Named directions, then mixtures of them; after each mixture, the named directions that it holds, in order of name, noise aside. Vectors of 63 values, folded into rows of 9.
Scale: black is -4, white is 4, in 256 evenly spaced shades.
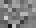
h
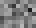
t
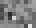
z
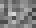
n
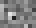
n, z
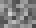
n, t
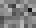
t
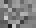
h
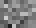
h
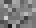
h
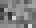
z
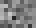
h, z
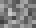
n, t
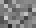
h, t
